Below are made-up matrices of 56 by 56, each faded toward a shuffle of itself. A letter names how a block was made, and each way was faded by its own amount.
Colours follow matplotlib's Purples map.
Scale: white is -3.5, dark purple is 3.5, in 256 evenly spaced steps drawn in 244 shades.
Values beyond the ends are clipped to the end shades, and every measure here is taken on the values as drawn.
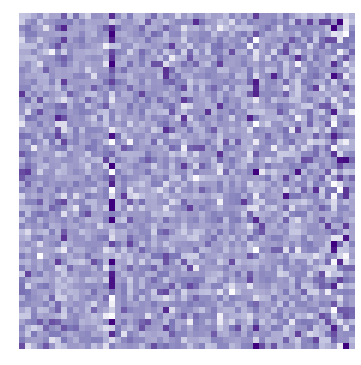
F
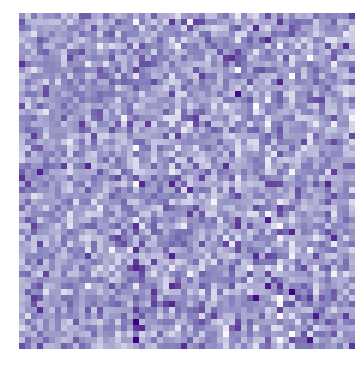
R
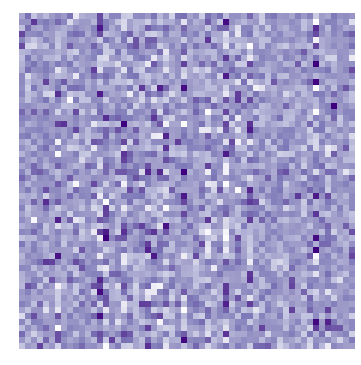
F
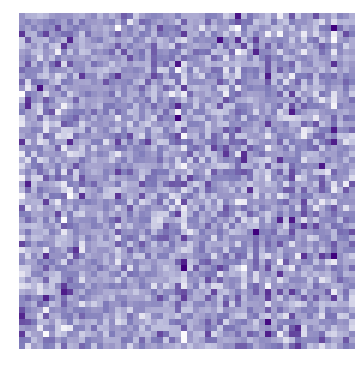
R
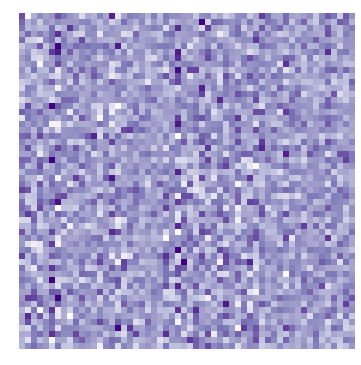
R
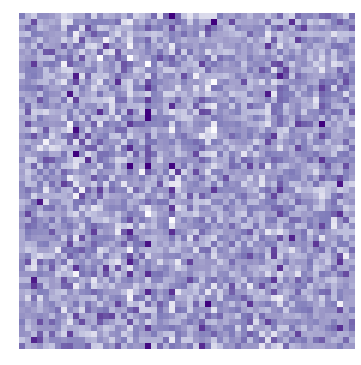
R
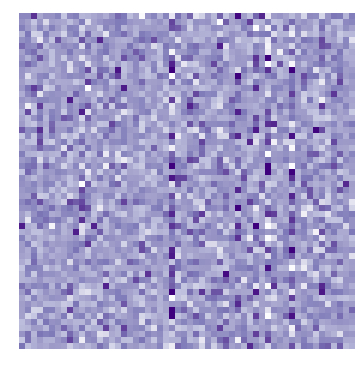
F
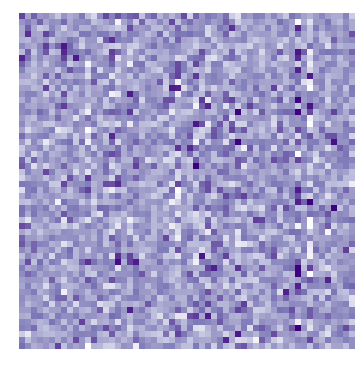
R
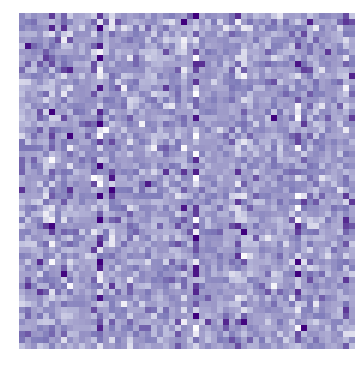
F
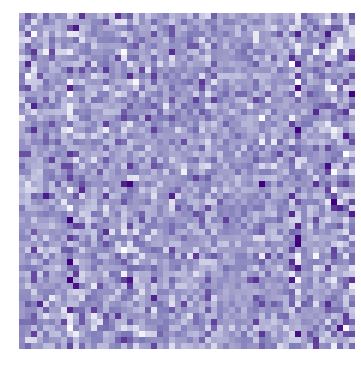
F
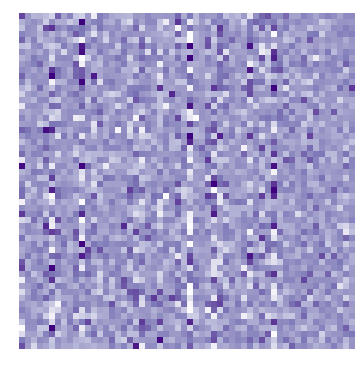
F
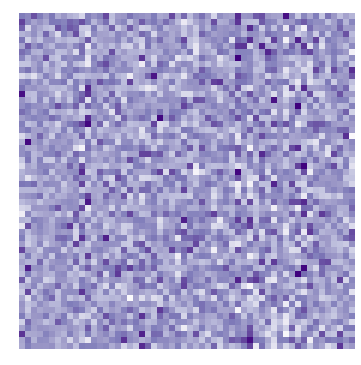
R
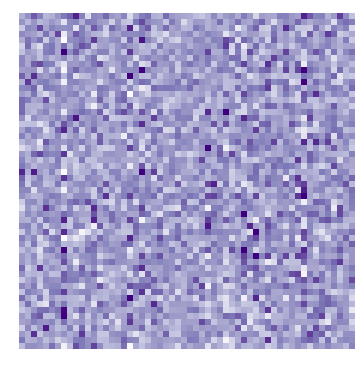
R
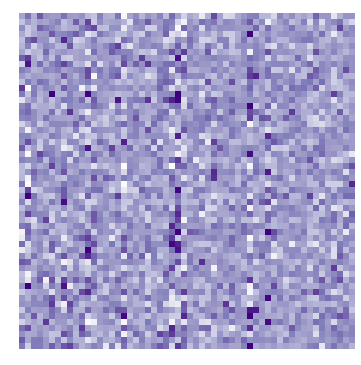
F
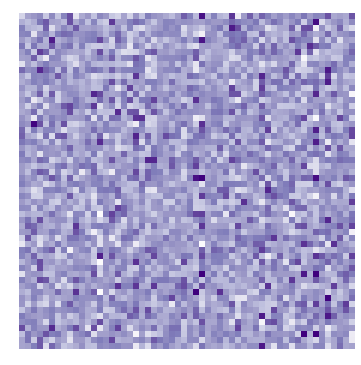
R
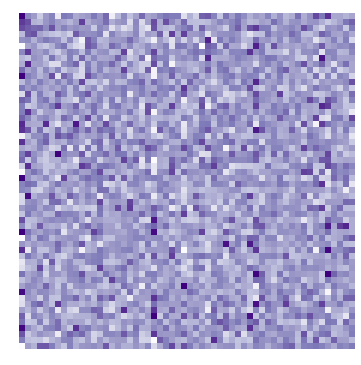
R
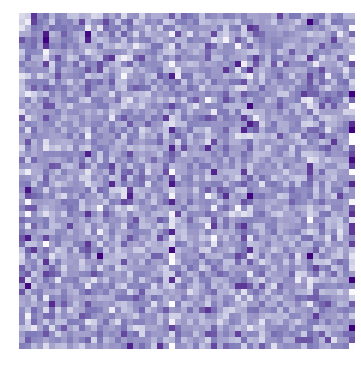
R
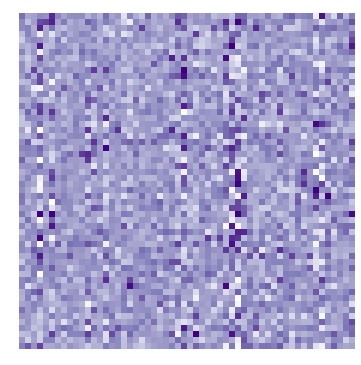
F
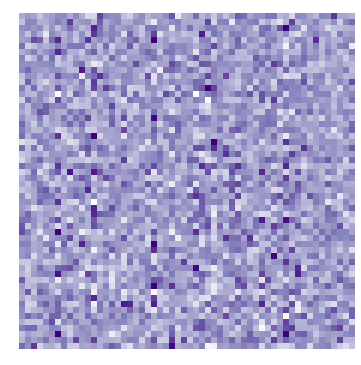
R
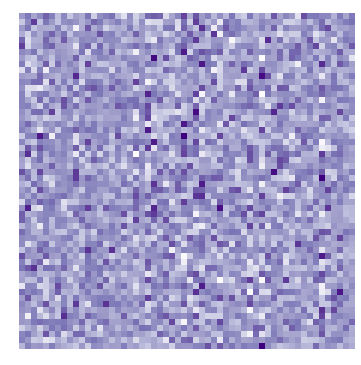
R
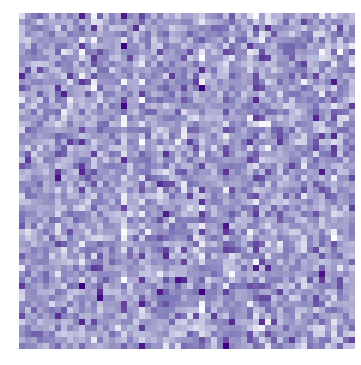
R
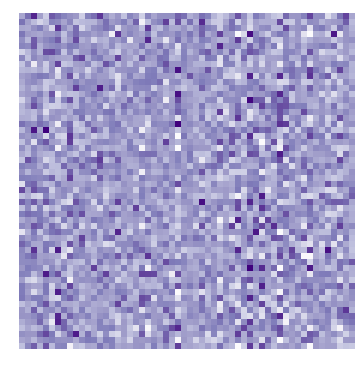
F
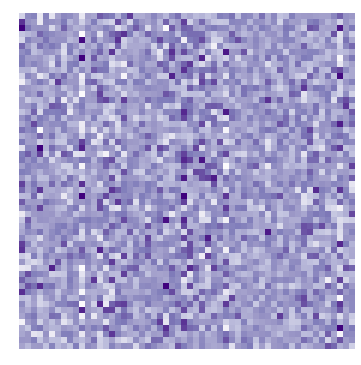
R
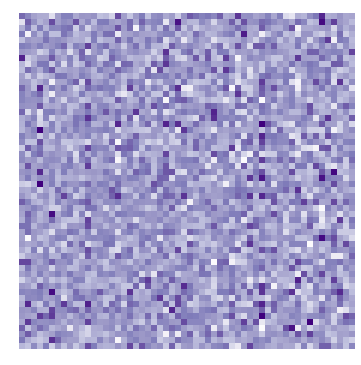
R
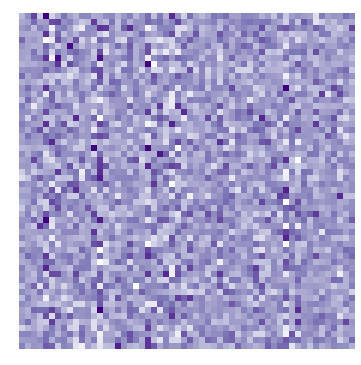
F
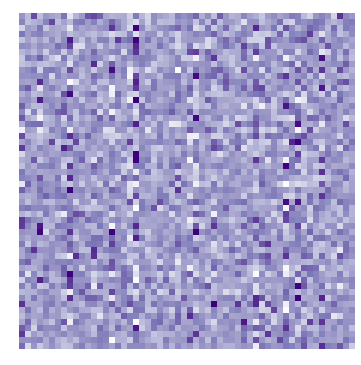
F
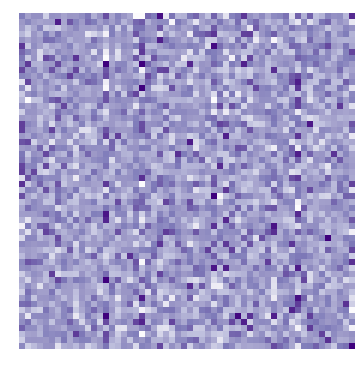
F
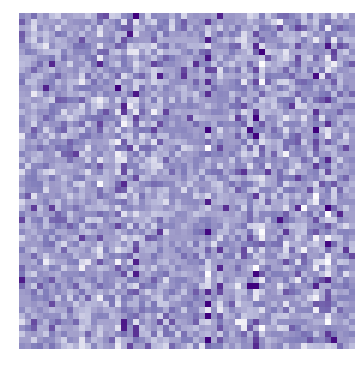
F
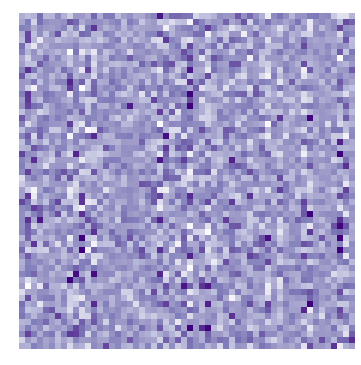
F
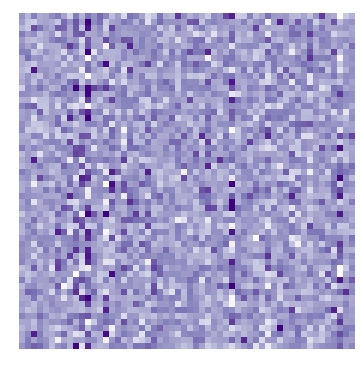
F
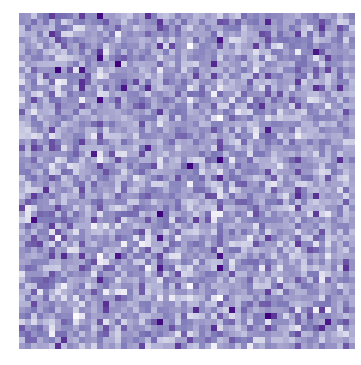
R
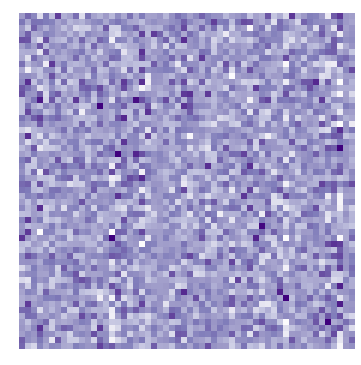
R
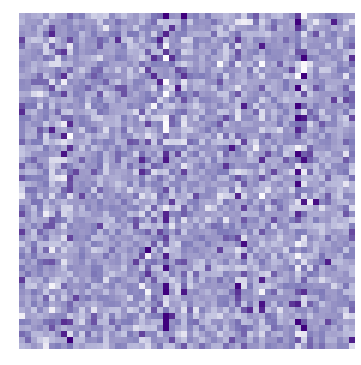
F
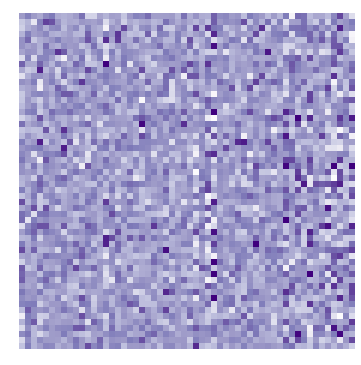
F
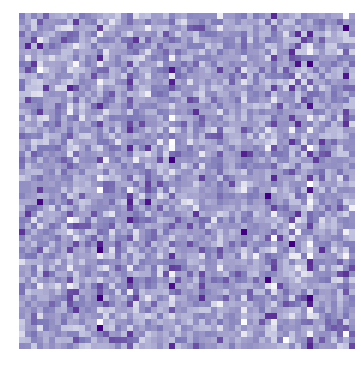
F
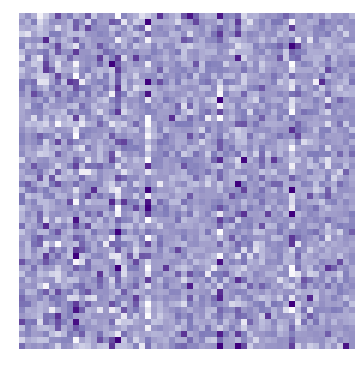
F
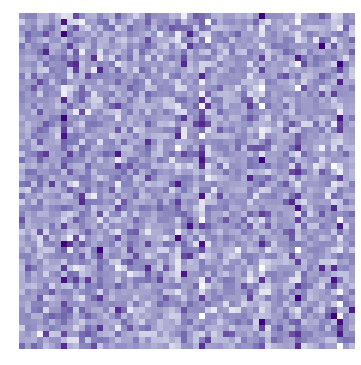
F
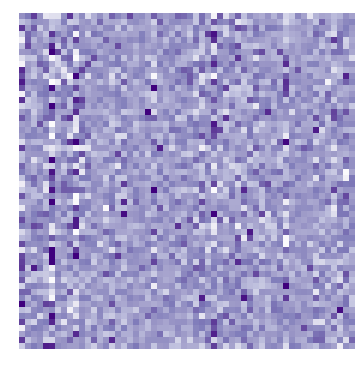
F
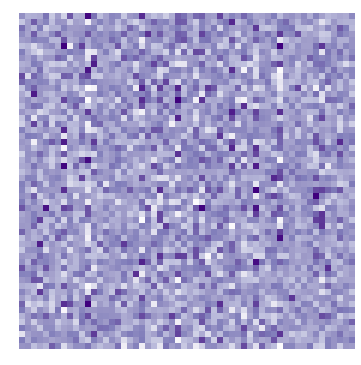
F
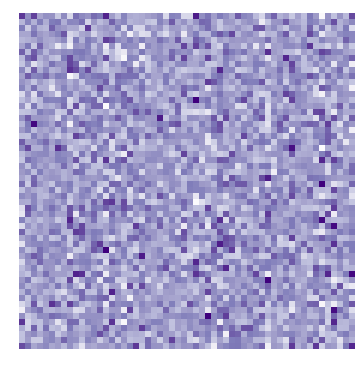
R
